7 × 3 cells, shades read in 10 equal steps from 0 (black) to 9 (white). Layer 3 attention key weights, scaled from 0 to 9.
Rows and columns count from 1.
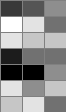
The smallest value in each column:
0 0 4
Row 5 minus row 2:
-9 -8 1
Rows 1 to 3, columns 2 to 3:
3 5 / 8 4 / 7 7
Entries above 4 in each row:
1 2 3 0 1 3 2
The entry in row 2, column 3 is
4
